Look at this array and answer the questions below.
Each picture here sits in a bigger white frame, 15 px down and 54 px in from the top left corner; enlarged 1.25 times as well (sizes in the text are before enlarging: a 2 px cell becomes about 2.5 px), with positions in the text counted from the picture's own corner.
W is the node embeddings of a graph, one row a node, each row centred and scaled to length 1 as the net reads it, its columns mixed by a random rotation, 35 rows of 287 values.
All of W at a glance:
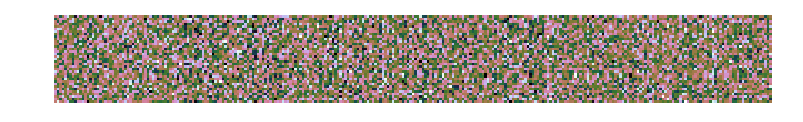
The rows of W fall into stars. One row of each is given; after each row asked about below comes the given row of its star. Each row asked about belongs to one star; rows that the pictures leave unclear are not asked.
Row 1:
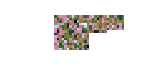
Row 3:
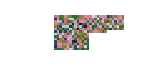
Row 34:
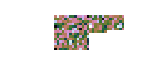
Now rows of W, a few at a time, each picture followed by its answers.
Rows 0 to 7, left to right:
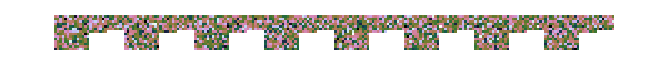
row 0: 34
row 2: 1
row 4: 3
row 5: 34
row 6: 34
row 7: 3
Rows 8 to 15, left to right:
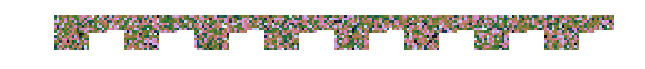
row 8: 3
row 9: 1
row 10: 1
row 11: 3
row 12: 1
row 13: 34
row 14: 34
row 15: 34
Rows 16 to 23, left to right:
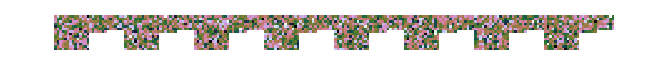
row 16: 34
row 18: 1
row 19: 3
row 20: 1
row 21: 3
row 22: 34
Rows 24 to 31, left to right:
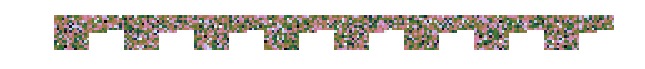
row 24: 3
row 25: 3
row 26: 3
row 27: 34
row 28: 1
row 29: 3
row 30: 1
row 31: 34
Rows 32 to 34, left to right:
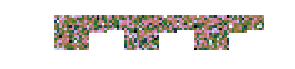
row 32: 1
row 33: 3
